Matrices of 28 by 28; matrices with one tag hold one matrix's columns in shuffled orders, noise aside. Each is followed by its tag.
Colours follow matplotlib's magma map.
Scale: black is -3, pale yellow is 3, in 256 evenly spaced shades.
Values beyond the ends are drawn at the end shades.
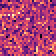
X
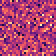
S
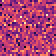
S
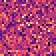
S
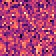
X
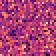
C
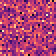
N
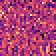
X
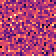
S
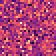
C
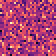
C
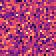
N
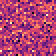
N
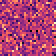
C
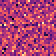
S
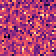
X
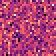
N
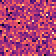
N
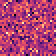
N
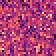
X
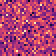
N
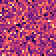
N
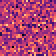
S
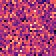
C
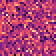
N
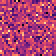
N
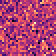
C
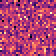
X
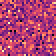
C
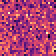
X
